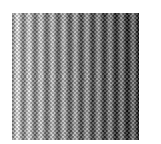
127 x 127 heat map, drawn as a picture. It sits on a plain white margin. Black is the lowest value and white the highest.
Upright stripes repeat 11 times across the table. It is mirror symmetric from top to bottom. Values rise toward the left. On average the colour sits 50% of the way up the scale. The values follow a bell shape.
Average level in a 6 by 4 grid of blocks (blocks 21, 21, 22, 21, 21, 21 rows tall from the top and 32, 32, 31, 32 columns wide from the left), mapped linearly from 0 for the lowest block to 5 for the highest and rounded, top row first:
5 3 1 0
5 3 1 0
5 3 1 0
5 3 1 0
5 3 1 0
5 3 1 0
